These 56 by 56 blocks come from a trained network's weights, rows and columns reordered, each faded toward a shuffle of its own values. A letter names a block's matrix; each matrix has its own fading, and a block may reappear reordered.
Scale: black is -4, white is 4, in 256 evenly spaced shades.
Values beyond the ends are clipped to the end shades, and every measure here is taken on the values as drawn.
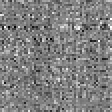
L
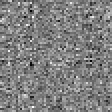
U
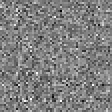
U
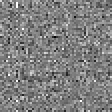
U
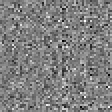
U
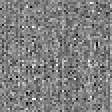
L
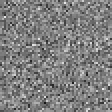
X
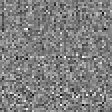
U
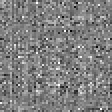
L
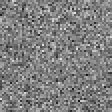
X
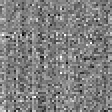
L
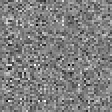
U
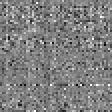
L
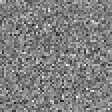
X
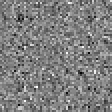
U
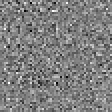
U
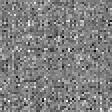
L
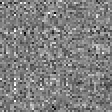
U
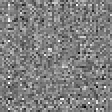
U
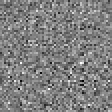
U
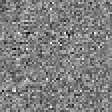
U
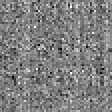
L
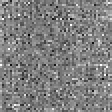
L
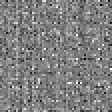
L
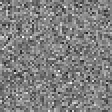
X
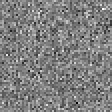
X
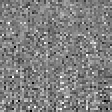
L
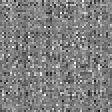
L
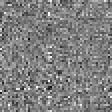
U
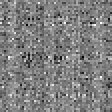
L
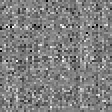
L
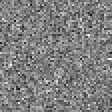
X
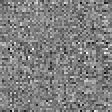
U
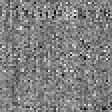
L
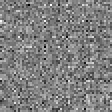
U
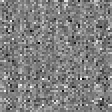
L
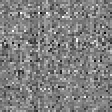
L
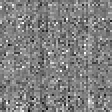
L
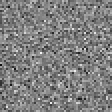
X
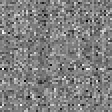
L
